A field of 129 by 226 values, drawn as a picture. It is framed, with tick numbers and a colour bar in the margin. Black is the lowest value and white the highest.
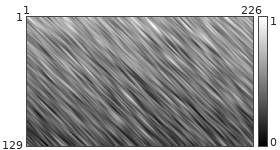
No row or column stands out. No lone cell stands out from its neighbours. Overall the values sit about 50% of the way up the scale. Streaks slant down to the right. Values rise toward the top.
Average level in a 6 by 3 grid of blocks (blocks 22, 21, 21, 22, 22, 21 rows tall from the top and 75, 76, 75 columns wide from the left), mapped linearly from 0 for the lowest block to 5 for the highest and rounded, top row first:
5 5 5 | 3 4 4 | 3 3 3 | 2 2 2 | 1 1 1 | 0 0 0
